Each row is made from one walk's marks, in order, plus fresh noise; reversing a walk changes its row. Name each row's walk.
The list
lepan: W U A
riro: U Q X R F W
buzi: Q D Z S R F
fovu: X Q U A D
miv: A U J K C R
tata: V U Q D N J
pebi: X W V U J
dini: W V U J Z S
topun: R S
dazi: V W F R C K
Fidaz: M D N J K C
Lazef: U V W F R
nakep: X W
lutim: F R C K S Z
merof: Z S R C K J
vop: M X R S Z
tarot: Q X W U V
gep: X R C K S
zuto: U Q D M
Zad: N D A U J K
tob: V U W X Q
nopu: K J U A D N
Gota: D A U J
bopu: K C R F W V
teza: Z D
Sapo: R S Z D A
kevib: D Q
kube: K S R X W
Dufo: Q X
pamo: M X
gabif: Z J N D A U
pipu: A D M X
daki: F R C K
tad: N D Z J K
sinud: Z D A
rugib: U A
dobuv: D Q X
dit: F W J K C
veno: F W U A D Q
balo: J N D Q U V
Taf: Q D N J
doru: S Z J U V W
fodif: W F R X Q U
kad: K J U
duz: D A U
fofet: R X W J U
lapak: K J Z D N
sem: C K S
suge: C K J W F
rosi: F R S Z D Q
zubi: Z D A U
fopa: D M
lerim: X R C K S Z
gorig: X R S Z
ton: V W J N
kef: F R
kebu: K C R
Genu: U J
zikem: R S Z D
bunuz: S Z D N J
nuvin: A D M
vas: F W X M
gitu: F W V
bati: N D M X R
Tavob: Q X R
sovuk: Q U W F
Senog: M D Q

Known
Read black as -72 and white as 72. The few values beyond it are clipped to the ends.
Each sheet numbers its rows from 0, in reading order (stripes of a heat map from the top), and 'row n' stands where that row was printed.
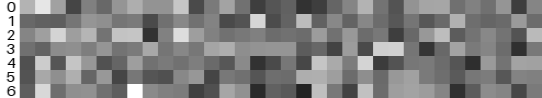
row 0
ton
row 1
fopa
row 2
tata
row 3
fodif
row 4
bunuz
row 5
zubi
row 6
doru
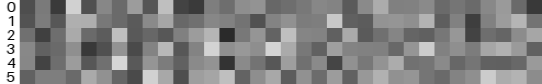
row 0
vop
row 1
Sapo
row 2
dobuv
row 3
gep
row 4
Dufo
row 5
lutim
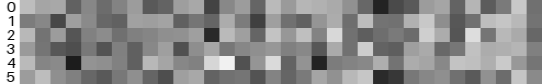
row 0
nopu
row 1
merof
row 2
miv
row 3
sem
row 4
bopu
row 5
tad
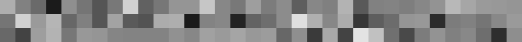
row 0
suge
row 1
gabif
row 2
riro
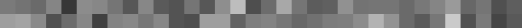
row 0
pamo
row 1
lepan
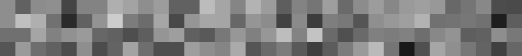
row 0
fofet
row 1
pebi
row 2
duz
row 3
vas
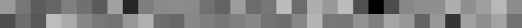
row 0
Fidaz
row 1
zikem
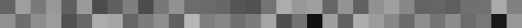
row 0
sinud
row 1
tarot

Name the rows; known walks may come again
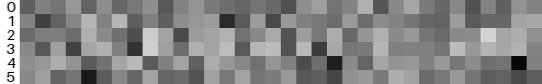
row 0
teza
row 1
kevib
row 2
lutim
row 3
daki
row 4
tob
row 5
nakep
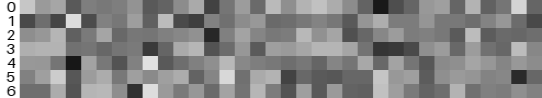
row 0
nopu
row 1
vop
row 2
rugib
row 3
Zad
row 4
dit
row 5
Lazef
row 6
kef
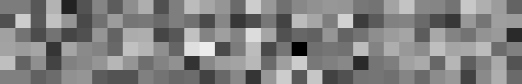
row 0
lerim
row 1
bunuz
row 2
kube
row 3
dazi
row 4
kad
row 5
nuvin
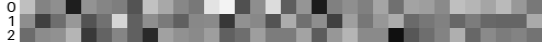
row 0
bopu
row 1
Dufo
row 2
bati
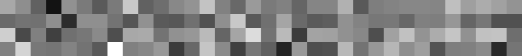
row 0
suge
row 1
pamo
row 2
kebu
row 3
dini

